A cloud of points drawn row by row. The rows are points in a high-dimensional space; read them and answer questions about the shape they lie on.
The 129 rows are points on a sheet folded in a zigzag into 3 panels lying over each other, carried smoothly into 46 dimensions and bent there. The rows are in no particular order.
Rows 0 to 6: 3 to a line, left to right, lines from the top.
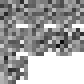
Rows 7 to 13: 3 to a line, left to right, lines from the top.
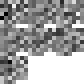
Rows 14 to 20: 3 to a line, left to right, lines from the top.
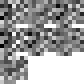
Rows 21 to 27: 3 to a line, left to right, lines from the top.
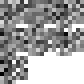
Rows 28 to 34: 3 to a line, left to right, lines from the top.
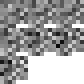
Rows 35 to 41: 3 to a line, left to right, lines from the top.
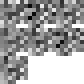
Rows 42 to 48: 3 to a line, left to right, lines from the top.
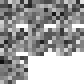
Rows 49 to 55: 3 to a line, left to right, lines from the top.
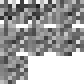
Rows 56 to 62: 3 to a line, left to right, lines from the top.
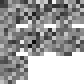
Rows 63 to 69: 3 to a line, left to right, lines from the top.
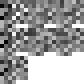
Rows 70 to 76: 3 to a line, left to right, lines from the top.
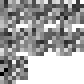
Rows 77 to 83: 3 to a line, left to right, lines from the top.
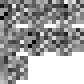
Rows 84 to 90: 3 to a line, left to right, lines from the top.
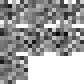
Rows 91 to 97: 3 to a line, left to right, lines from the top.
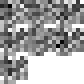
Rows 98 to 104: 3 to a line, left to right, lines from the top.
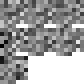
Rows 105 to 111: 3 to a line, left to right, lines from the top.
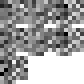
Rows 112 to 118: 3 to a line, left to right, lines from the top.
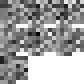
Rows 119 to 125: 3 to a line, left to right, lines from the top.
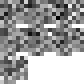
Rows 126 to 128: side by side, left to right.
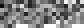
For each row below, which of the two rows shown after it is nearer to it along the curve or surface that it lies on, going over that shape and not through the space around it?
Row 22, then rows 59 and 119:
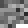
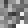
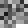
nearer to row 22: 119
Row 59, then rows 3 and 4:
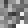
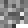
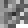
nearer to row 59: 3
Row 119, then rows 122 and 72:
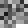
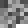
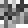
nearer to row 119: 72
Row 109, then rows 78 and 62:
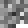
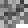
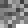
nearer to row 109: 78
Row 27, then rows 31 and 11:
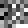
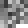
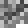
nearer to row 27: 11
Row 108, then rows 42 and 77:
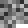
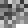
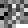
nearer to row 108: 77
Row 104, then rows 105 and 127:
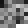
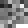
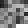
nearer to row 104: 127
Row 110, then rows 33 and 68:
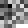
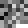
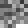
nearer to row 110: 68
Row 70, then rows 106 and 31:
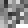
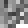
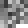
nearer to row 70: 31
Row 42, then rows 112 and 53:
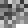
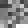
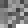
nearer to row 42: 53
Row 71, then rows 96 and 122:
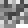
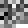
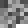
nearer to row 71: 96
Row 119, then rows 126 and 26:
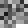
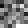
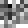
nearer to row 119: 126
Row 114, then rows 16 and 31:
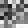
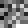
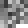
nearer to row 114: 16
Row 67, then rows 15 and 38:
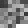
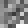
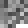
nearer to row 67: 38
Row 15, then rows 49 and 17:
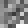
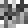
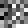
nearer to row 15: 49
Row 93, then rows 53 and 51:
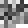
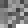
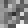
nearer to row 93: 51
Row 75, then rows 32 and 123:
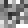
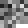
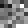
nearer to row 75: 123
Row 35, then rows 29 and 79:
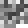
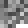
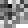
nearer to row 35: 29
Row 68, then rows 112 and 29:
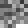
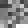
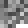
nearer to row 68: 29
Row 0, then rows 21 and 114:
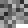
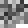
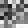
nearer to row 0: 21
